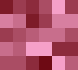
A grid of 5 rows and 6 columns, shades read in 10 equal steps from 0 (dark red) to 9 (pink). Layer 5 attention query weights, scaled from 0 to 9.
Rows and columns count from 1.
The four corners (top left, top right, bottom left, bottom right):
1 3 4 5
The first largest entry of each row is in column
5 1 4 3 5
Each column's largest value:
7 6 9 9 9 7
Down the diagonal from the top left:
1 6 5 9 9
